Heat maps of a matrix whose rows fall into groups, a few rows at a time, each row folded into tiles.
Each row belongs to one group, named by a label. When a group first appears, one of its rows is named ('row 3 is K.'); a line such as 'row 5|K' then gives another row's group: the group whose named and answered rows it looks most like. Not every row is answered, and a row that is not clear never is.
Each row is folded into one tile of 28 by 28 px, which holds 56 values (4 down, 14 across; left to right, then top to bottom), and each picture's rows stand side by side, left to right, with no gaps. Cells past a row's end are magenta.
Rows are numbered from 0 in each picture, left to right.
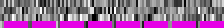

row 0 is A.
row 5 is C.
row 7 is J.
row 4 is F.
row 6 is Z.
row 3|C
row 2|A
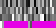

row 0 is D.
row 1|Z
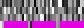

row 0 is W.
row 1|Z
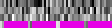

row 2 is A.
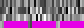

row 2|D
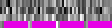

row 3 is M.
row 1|D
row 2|D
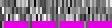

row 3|J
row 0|J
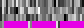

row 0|M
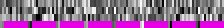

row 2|M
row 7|F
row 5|W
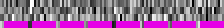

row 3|Z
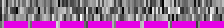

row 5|D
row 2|W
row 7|J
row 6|W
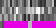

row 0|F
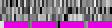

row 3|J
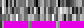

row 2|W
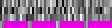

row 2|D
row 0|M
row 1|J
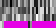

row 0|D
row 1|Z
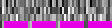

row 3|F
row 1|D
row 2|D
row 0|M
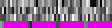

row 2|F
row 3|Z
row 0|J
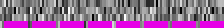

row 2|D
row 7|J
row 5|Z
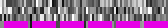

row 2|F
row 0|W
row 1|A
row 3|J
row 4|J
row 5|W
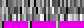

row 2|A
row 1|Z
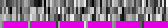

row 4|C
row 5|F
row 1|Z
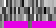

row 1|J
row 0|D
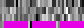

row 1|C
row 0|Z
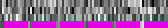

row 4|J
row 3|F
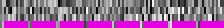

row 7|Z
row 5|A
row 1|J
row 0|Z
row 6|W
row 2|W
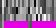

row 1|F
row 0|M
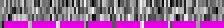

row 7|W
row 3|C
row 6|C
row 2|D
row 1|W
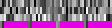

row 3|F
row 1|F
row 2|D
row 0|C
